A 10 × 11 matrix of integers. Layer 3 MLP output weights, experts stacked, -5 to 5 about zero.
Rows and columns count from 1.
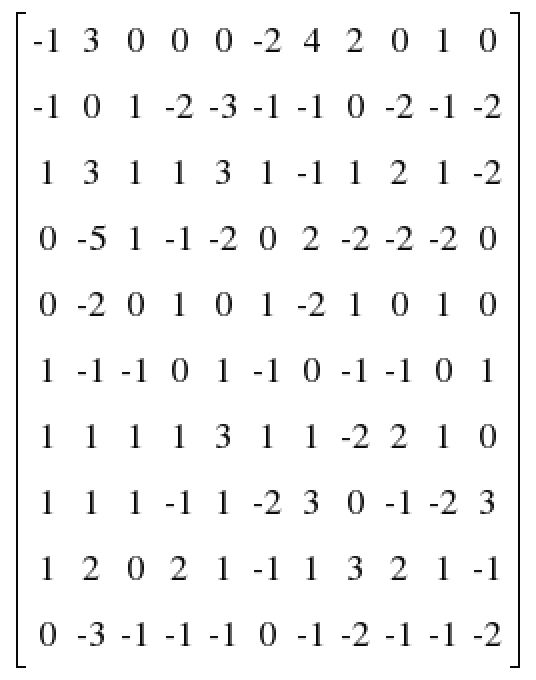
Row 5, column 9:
0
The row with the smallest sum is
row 10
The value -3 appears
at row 2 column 5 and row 10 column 2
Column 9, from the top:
0 -2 2 -2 0 -1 2 -1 2 -1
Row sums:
7 -12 11 -11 0 -2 10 4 11 -13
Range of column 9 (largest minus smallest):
4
